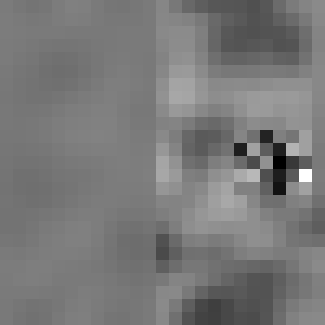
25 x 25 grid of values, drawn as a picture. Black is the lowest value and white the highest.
A vertical seam about 50% of the way across splits the table, and the left part is calmer. The field is mottled with small blotches. In the middle right lies a patch that is rougher than the rest. Values change most from cell to cell in the middle right.
